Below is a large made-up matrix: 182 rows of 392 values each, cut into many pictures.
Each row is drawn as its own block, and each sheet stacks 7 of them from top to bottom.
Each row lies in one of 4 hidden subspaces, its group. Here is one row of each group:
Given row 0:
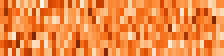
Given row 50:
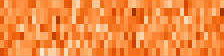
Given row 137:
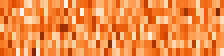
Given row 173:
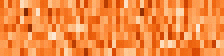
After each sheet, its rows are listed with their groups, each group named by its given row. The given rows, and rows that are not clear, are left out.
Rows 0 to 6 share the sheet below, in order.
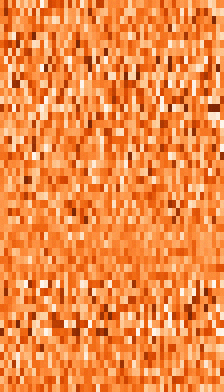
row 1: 137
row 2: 0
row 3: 173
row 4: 137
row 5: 0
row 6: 50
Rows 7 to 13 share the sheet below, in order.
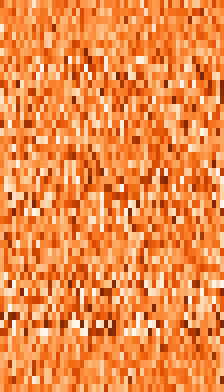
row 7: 0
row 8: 137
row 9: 173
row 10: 0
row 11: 50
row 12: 0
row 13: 0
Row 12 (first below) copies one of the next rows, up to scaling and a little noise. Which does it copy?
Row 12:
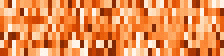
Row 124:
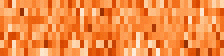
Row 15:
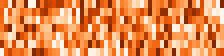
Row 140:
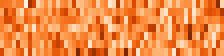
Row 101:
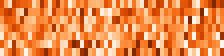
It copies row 124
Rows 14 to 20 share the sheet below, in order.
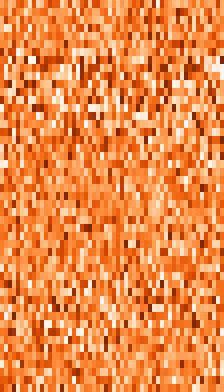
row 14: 173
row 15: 0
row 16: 137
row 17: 173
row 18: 137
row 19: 173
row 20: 137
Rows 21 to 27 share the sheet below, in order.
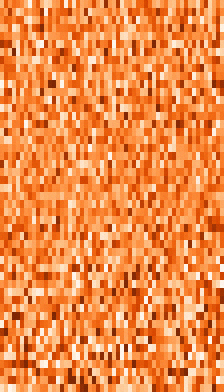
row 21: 137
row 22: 0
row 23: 173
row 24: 137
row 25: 0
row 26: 50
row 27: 173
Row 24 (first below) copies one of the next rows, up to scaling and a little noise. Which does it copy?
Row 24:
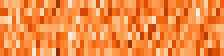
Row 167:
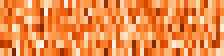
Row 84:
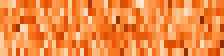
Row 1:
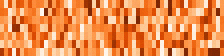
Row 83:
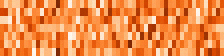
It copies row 83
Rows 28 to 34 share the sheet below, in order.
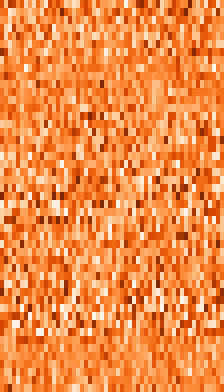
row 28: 137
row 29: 173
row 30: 137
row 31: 50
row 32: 173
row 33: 50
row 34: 0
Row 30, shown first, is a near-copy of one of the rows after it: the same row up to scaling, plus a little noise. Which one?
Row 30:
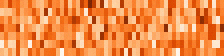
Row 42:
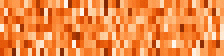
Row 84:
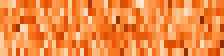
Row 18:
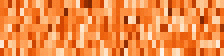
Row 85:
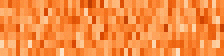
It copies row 85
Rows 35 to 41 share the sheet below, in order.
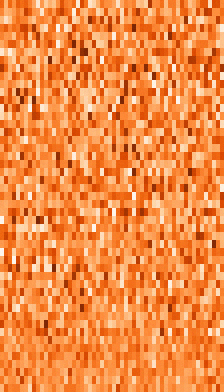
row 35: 173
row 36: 50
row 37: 173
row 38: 50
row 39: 0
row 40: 137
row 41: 50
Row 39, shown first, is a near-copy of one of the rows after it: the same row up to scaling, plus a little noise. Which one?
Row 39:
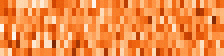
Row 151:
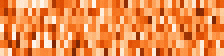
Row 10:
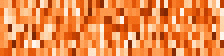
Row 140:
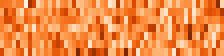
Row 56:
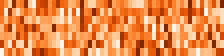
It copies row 151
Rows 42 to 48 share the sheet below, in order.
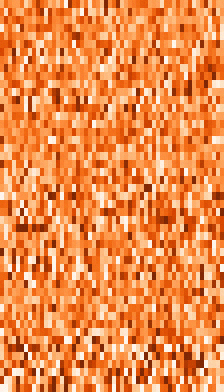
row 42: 137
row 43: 0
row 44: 0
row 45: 0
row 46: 0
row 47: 0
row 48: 50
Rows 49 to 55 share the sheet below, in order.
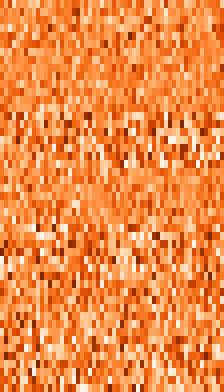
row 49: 0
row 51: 137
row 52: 137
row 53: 50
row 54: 50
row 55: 173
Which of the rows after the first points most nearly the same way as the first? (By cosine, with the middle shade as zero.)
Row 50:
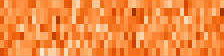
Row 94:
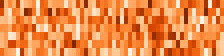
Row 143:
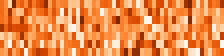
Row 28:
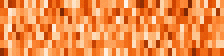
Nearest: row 28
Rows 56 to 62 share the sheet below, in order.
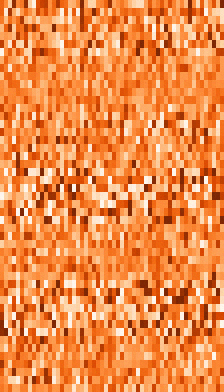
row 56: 0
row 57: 173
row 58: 173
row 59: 0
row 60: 173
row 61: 137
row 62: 0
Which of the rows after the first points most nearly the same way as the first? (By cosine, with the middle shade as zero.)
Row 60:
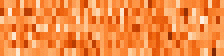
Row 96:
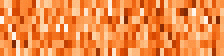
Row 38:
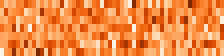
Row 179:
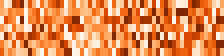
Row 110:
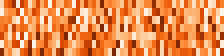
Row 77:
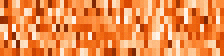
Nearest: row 96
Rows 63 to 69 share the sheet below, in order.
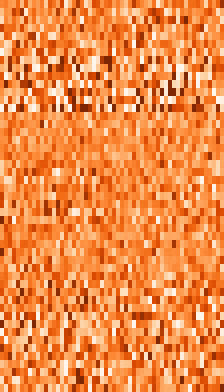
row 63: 50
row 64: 173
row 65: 137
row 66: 0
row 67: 0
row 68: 50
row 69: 50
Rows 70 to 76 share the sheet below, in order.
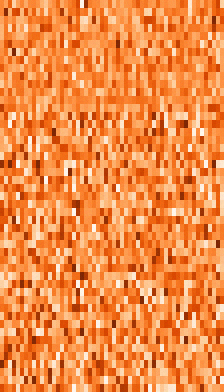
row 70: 0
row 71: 137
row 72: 173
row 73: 137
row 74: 173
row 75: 173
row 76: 0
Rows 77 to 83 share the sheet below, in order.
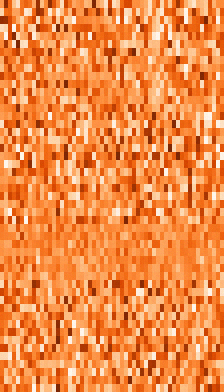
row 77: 173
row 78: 173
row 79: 50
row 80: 0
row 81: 50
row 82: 173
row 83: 137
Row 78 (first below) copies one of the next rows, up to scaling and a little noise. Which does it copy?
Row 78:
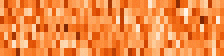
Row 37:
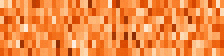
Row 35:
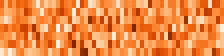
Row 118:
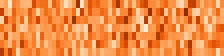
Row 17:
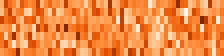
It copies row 17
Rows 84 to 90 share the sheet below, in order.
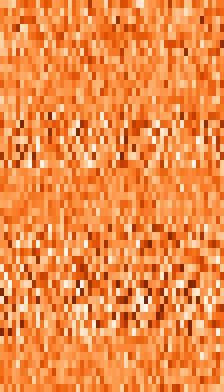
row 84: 137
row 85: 137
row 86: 50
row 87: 50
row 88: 50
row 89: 173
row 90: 137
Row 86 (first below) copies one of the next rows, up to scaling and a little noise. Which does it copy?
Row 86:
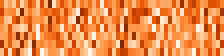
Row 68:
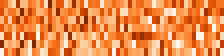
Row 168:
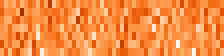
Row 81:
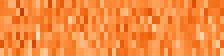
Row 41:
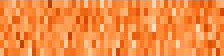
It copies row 168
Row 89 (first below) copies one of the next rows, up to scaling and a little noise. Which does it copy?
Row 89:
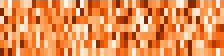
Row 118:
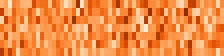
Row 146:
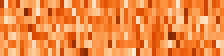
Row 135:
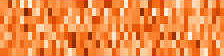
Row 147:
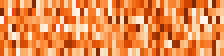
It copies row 118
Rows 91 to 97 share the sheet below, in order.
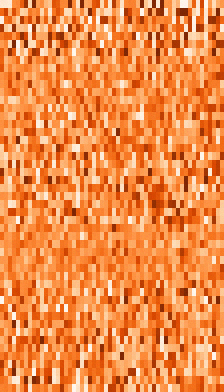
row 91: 173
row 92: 50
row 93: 137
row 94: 173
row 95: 137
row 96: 173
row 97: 0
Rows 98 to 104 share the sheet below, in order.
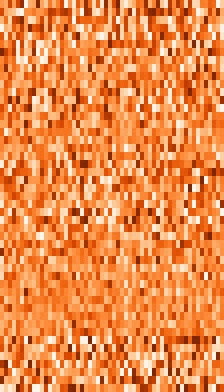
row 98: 137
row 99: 0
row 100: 173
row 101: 0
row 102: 50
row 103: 173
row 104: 173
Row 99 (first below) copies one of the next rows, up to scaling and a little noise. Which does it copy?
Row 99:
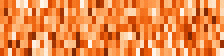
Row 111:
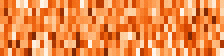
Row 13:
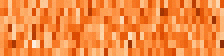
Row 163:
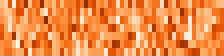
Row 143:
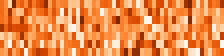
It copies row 111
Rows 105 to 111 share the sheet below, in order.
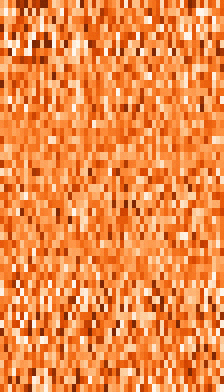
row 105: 0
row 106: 0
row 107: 0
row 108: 173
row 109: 173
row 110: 50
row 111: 0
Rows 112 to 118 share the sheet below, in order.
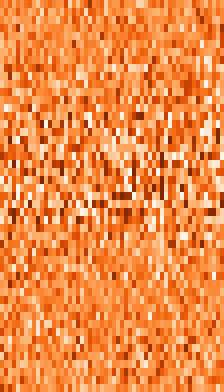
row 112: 137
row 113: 50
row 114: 137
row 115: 50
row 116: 173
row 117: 137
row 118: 173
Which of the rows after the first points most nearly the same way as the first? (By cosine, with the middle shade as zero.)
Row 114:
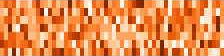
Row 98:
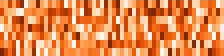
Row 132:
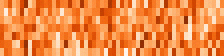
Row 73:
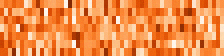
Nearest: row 73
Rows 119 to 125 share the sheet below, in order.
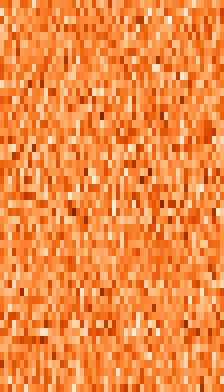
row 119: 173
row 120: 50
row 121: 0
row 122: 173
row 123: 173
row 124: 0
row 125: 0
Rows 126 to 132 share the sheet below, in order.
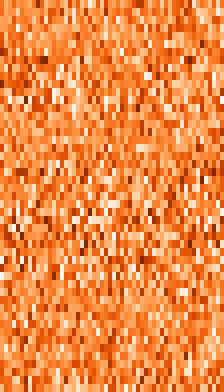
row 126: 137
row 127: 0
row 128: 50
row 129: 0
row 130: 50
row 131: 173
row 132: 0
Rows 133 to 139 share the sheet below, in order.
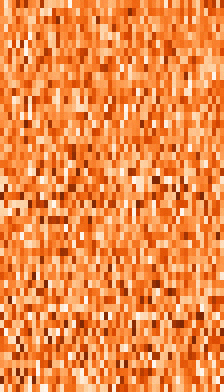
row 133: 0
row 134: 0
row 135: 173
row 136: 50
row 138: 50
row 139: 50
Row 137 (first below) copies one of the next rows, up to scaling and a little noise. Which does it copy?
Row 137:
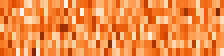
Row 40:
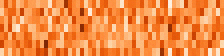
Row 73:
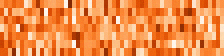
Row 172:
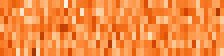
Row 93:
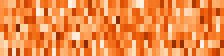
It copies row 172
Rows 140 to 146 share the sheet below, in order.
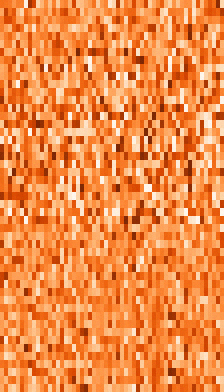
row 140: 0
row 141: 137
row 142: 50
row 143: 0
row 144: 50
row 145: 173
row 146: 173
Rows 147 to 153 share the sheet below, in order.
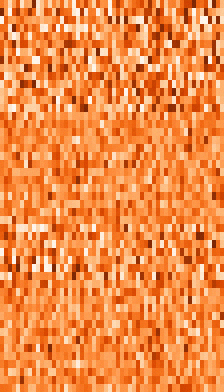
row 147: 173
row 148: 173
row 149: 0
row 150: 0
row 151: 0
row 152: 0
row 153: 173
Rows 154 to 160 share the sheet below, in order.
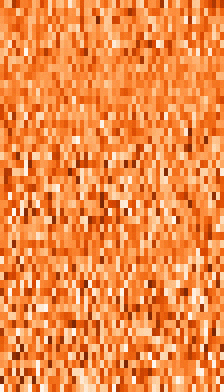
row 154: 0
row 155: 173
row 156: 0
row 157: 0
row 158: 50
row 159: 173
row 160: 50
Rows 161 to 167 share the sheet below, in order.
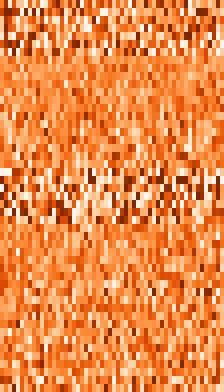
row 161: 0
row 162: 50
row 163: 0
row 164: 173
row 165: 137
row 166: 173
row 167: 137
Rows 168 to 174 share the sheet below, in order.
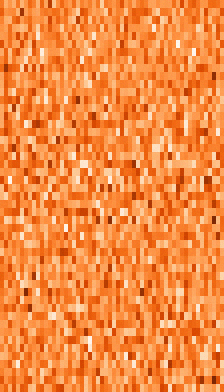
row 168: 50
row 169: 0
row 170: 173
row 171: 173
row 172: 137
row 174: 137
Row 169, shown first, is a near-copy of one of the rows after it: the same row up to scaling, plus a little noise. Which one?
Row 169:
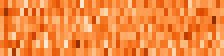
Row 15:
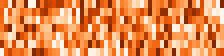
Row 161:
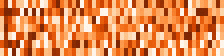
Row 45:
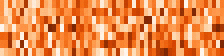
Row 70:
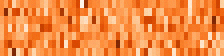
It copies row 161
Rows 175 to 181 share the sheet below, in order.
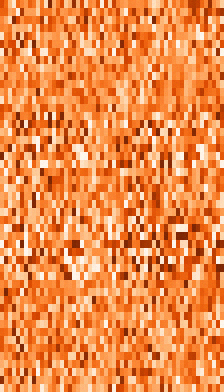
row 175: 50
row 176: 50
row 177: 50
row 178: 173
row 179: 173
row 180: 0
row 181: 50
